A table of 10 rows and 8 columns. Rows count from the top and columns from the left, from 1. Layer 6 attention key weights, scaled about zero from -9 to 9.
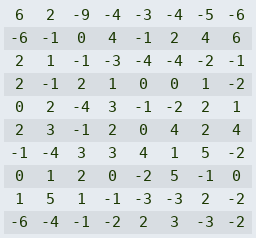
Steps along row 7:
down up same up down up down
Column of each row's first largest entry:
1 8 1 1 4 6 7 6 2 6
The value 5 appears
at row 7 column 7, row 8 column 6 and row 9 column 2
